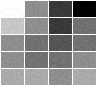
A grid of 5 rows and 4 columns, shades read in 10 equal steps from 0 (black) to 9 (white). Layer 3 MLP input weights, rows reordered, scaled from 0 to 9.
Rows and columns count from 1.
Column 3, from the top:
2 2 3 4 5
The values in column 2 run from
4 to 6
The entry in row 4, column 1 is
5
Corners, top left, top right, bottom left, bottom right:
9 0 6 6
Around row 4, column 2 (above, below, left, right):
4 6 5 4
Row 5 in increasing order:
5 6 6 6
